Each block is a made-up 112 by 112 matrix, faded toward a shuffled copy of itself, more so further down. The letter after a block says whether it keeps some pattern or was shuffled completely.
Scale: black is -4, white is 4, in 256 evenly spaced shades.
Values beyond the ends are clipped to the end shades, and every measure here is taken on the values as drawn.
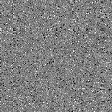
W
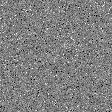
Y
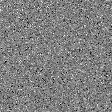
Y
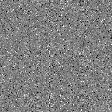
W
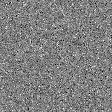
Y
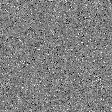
Y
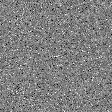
Y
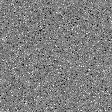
Y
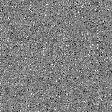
W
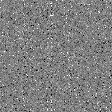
W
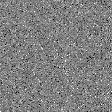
W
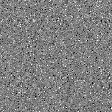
W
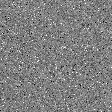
Y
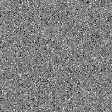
W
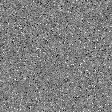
Y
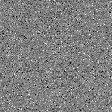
W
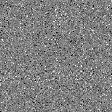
W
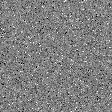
Y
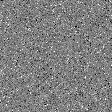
Y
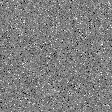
Y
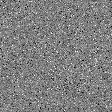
Y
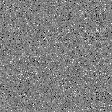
W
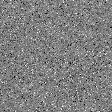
Y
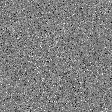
Y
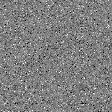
W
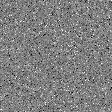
Y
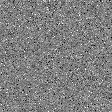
Y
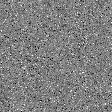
Y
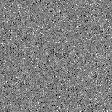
W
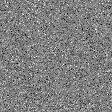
Y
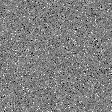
Y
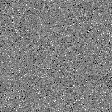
W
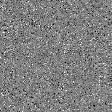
W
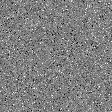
Y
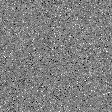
Y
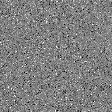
W
